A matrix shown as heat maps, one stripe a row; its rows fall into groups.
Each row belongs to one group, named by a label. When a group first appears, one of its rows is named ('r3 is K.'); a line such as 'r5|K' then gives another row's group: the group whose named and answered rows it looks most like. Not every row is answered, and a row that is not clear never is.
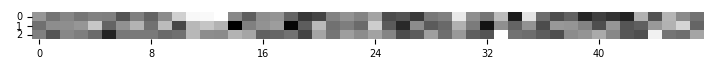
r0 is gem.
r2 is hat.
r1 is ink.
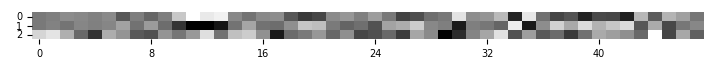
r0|gem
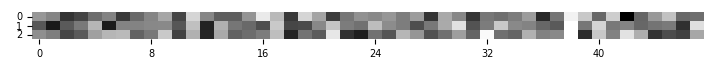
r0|ink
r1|hat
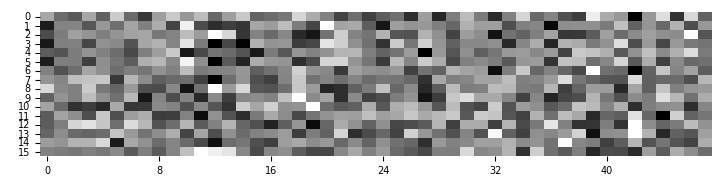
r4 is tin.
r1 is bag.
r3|bag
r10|ink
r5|bag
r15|gem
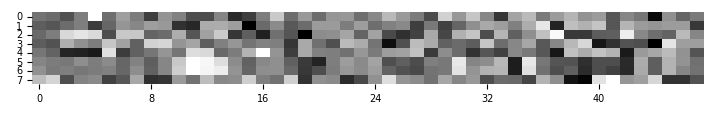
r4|ink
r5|gem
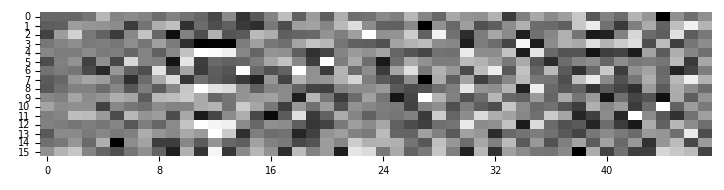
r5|bag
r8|gem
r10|hat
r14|hat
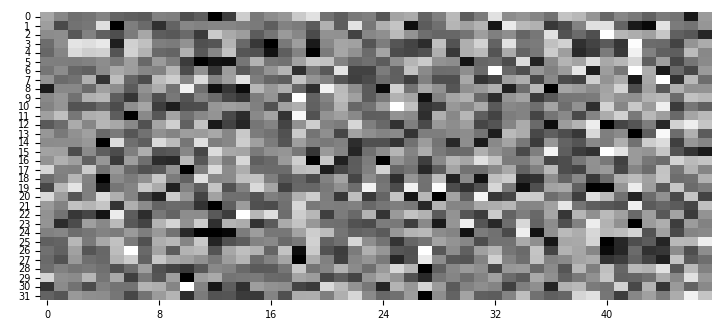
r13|hat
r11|tin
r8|bag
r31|tin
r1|hat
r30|bag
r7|hat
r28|tin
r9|tin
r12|tin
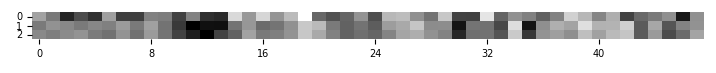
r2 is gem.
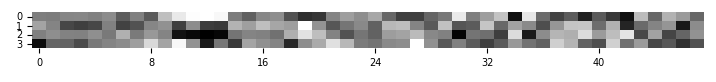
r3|bag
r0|gem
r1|ink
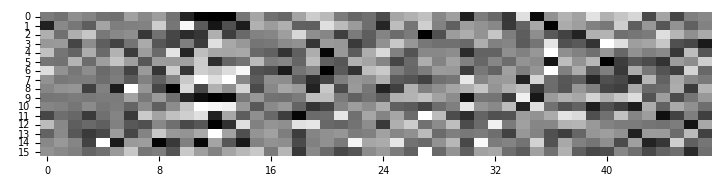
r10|gem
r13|ink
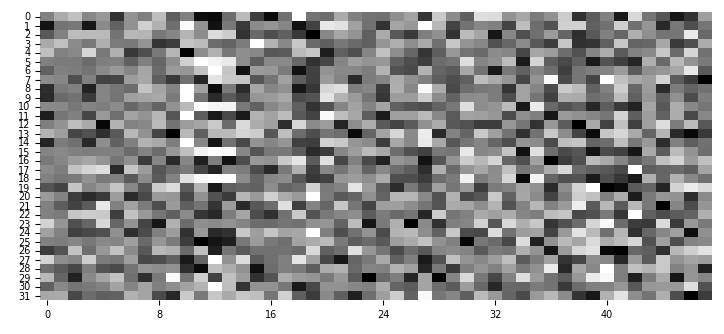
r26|tin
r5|gem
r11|bag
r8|bag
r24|ink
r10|gem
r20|ink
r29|hat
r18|gem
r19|tin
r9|bag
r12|hat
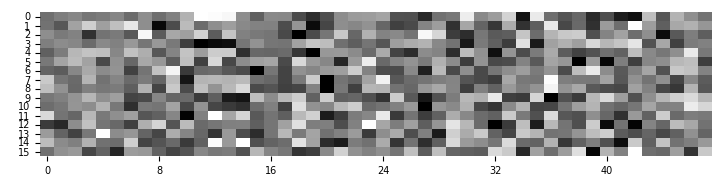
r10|tin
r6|tin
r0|gem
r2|bag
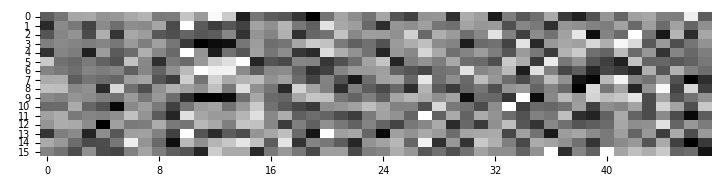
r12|hat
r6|gem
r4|bag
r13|bag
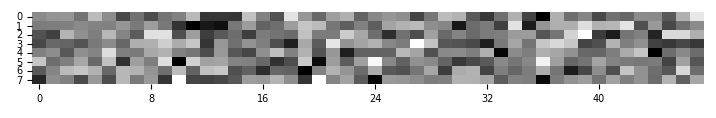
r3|bag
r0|tin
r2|tin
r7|bag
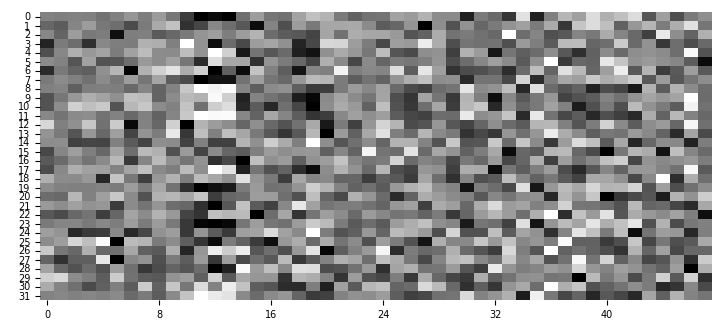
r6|bag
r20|tin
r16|bag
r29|hat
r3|bag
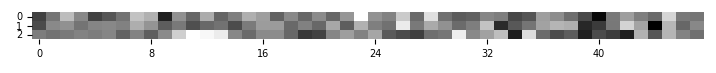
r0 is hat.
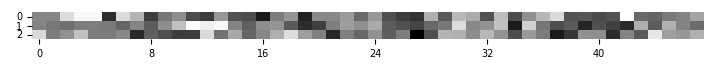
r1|gem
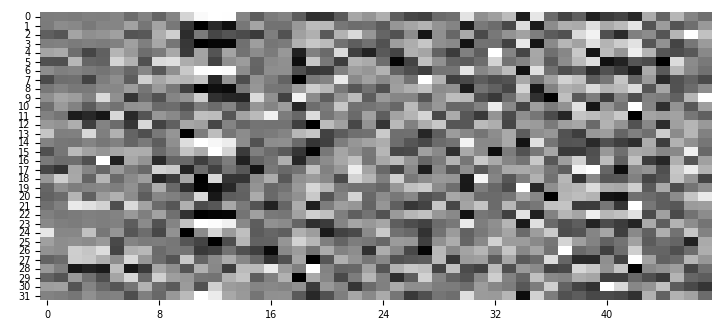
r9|tin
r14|gem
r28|ink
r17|tin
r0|gem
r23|gem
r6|gem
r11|ink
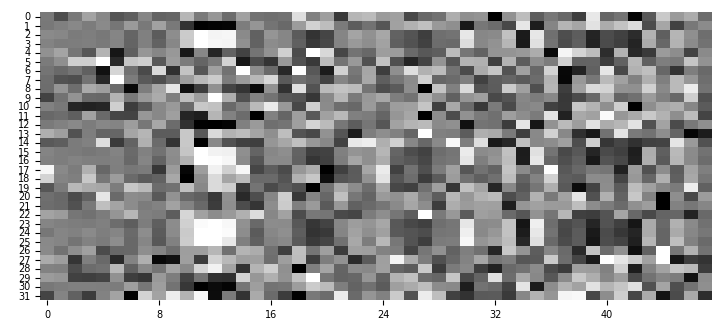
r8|tin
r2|gem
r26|hat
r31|bag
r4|ink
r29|ink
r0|hat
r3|gem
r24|gem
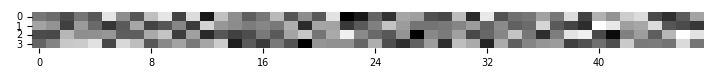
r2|tin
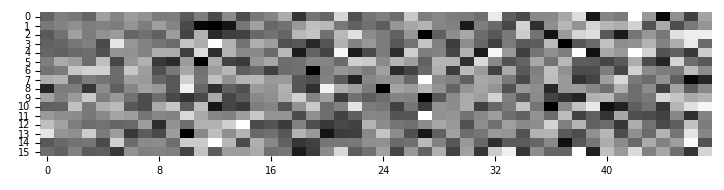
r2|tin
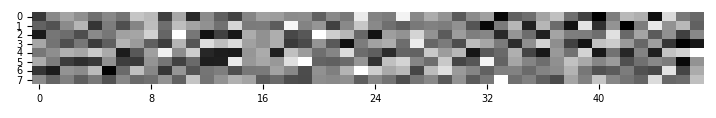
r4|tin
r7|hat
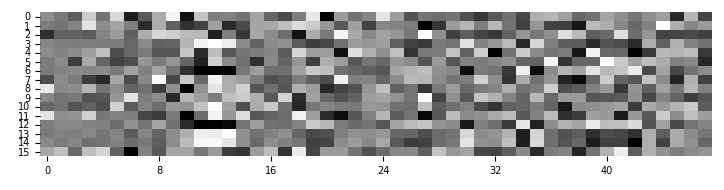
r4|hat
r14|gem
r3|gem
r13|gem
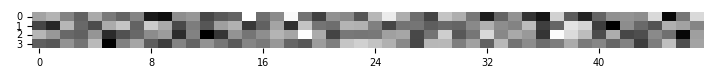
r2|ink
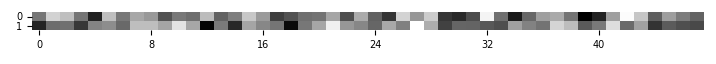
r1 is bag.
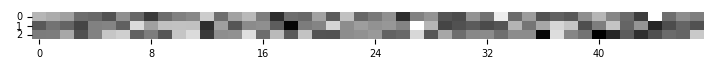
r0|hat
